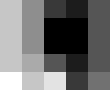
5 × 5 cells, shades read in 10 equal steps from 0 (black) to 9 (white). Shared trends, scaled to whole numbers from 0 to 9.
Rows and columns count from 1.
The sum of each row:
18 15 15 20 30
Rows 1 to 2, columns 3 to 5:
2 1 3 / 0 0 3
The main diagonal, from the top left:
7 5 0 1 4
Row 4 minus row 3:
0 1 3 1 0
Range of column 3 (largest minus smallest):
8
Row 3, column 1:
7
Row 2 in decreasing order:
7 5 3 0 0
